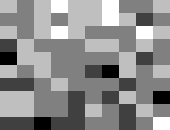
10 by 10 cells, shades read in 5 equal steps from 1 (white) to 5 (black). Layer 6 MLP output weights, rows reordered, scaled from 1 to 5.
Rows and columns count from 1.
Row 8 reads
2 2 3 3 4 3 4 2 3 5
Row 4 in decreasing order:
4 3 3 3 3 3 2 2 2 2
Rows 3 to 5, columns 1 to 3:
2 3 2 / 4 2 3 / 5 2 2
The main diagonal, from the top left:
2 3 2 3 3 4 3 2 2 1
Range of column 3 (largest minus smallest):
3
